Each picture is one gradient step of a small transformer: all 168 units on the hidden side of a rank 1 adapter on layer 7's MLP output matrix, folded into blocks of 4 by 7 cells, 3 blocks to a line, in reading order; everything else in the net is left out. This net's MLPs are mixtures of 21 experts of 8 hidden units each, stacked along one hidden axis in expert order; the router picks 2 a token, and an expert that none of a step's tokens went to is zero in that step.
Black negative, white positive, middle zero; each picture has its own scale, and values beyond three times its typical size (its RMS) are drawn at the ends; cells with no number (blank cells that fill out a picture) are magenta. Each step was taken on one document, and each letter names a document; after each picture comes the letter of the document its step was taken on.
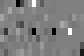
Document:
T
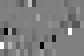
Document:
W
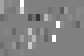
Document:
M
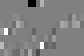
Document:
W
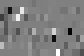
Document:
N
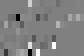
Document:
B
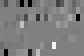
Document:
B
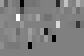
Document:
M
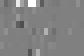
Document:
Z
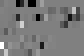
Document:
W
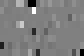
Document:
Z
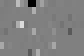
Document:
Z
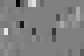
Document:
T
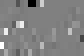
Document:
W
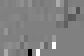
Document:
B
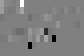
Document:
M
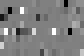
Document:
N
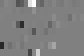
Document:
Z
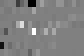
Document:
Z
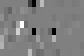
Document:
T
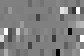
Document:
N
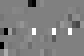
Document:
W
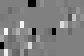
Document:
W
